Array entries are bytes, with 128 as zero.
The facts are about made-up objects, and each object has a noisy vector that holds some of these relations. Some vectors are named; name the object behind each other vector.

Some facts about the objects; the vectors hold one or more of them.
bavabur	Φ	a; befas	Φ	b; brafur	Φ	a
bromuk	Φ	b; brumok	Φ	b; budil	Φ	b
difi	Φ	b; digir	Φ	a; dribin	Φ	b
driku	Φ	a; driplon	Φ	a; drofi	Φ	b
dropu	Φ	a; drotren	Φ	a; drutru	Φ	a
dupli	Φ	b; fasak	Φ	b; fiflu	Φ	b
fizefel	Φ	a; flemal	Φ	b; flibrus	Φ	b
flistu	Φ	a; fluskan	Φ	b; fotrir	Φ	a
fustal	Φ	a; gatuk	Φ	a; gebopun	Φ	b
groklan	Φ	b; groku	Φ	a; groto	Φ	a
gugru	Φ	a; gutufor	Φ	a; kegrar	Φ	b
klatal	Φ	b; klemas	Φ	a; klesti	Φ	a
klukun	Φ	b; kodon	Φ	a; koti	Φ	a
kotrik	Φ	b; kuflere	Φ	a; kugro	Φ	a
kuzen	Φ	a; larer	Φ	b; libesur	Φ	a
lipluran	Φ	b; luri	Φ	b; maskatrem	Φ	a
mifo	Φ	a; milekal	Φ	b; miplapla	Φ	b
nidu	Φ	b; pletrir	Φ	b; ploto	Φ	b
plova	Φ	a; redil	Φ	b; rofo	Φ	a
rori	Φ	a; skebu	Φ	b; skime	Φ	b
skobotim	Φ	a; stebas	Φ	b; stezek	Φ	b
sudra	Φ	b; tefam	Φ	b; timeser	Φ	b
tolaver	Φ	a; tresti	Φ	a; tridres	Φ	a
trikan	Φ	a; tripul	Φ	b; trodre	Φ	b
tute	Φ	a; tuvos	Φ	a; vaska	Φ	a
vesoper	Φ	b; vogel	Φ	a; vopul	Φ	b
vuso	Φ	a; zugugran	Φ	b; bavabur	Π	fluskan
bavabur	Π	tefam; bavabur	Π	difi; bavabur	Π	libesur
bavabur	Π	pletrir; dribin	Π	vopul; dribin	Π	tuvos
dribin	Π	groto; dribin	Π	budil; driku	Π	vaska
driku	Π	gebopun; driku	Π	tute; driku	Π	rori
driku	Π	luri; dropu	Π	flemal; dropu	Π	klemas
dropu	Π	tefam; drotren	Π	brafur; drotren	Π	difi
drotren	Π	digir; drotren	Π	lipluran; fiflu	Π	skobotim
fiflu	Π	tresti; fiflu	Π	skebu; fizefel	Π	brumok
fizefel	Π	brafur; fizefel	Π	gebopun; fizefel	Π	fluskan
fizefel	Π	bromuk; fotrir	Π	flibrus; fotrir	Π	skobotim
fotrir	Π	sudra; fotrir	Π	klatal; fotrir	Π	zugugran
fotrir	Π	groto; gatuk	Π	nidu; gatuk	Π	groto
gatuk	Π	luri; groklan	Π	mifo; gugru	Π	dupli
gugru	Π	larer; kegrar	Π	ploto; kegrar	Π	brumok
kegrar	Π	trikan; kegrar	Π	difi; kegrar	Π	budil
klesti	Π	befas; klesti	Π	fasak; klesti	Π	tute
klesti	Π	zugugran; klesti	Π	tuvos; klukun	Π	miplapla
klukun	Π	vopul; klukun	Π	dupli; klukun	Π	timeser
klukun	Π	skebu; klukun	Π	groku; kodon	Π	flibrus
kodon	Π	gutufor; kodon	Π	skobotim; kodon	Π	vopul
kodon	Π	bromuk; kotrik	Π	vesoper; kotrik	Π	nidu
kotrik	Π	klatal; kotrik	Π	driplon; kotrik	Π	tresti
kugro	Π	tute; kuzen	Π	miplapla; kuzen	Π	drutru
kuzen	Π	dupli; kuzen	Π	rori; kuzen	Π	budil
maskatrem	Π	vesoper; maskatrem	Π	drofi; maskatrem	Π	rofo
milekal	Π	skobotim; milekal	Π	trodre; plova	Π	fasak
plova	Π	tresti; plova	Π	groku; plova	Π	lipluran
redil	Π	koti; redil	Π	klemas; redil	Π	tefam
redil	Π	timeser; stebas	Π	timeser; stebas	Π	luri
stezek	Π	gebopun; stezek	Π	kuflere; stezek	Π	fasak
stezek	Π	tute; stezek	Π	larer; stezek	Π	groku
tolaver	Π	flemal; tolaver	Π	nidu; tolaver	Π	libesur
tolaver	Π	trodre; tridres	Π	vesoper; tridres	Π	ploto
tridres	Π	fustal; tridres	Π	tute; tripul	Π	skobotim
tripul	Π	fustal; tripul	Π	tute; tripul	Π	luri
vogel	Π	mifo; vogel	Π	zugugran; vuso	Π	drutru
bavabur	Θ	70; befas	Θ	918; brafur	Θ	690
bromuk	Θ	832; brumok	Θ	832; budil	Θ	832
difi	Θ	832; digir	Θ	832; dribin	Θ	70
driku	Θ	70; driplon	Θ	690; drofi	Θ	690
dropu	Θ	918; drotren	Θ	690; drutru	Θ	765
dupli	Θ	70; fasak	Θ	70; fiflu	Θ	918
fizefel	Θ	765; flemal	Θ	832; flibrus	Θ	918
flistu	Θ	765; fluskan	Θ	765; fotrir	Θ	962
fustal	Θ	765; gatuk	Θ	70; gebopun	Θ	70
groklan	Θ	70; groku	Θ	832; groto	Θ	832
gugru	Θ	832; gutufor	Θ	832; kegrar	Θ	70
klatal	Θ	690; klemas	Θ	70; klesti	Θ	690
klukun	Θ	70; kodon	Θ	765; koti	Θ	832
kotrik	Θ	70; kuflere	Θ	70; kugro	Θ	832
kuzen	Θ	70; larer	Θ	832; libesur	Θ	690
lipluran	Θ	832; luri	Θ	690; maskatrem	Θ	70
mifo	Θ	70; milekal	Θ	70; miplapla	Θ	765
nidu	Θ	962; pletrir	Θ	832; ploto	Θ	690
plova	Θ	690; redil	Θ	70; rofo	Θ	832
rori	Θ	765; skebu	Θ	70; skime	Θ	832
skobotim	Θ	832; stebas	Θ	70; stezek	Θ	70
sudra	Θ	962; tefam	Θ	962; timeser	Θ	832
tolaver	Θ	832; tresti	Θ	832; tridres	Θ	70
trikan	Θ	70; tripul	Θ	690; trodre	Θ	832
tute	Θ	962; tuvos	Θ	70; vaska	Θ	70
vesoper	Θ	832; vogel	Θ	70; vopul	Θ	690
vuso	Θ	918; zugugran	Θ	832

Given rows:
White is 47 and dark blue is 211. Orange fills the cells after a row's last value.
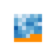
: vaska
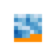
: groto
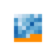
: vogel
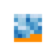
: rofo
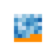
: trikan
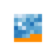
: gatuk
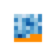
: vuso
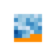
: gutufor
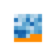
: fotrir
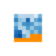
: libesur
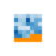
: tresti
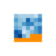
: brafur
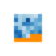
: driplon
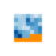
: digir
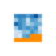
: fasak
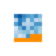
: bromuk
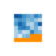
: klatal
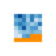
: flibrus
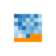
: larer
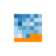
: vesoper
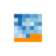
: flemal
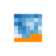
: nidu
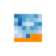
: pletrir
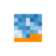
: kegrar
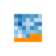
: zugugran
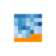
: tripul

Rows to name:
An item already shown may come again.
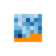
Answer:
drotren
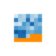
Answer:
fotrir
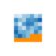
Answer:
trikan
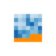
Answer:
gugru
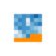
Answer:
dribin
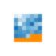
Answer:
driku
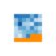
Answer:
vesoper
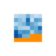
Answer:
koti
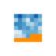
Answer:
skebu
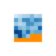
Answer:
fizefel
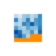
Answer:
klesti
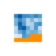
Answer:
sudra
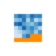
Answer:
befas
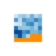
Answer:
kodon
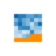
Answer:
ploto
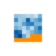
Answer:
brafur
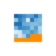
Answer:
dupli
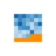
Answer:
ploto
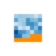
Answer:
gutufor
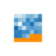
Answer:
gatuk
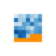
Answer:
fotrir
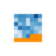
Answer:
stezek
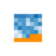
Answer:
kotrik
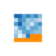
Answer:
timeser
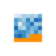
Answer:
bavabur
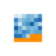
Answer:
kuzen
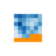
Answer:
tefam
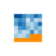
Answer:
vopul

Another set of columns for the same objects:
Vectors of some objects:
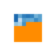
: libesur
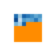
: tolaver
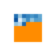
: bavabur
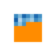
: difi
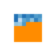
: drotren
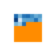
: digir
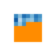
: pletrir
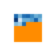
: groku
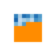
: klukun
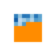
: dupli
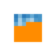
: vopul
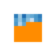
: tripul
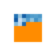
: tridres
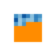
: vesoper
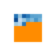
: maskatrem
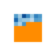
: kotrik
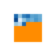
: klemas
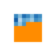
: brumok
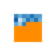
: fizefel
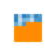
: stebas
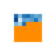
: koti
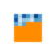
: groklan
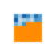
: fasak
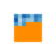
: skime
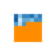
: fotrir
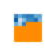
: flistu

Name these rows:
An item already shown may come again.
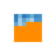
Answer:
vopul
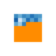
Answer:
fizefel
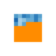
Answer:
miplapla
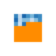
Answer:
milekal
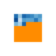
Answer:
tolaver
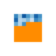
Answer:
stezek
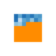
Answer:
drotren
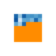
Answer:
kugro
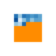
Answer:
bavabur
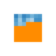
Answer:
luri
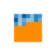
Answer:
vesoper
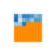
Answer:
gatuk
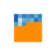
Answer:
tute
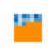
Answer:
redil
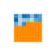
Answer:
skebu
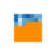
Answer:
vuso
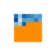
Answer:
tolaver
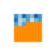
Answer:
kegrar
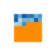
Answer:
plova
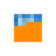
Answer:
sudra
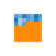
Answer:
fluskan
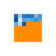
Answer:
skobotim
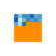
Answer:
kodon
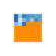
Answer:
driku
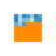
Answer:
stebas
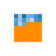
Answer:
tripul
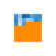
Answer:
fiflu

